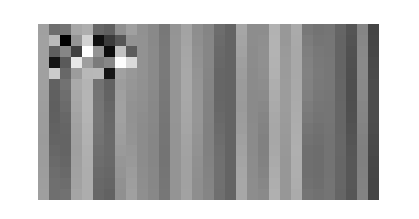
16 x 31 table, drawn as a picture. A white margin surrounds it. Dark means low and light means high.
The top left is the roughest part. In the top left lies a patch that is rougher than the rest. The grain runs up and down.
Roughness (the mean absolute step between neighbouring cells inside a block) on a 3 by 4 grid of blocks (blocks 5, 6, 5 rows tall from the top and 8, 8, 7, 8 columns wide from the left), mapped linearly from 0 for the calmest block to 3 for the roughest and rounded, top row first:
3 0 0 0 / 1 0 0 0 / 0 0 0 0
